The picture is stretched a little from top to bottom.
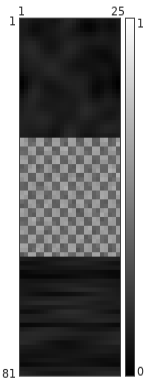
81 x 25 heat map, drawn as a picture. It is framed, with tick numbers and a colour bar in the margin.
The table splits into 3 rows of 1 panel. Panel 1,1: very low, blotchy, faint in contrast. Panel 2,1: middling, checkered, strong in contrast. Panel 3,1: very low, streaked across, faint in contrast.
